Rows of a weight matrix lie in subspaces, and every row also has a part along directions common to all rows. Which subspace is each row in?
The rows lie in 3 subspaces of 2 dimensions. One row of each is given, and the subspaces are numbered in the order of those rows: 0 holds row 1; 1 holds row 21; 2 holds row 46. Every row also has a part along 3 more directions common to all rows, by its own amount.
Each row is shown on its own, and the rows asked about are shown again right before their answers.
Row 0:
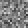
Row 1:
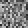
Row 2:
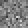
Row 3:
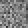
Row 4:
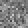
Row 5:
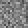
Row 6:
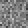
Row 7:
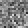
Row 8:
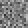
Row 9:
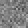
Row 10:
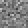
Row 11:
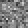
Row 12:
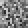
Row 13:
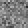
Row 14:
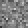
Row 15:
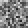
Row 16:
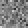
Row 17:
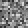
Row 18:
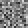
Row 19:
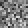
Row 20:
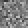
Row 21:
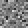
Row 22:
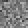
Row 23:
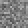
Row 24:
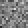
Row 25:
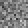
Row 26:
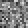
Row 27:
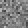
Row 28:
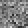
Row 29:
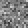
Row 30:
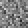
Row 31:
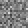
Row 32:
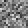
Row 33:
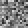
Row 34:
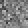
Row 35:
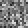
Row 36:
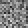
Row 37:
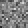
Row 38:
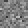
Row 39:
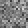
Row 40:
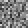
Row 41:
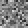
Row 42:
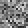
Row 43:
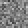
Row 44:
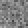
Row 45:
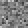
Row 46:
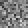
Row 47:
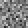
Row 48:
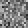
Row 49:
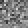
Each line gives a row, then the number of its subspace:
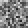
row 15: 2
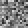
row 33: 1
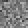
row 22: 2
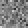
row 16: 1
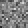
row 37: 1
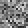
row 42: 1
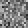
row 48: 0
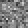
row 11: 1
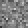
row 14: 1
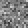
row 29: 0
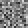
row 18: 0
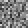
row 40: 0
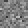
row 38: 2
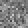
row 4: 1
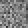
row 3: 0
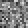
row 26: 1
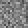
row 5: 0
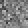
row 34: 2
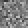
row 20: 2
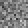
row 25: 2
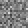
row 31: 0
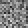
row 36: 0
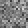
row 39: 1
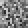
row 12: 2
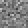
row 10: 2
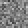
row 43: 0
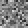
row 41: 1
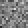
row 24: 1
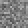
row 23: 0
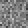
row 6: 0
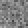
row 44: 1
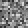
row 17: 1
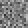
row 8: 0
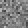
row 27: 2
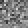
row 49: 2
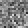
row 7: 1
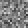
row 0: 0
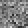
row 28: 1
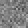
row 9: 1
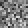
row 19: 2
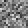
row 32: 2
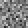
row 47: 2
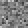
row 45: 1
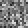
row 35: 1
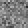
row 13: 0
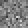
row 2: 2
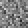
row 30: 2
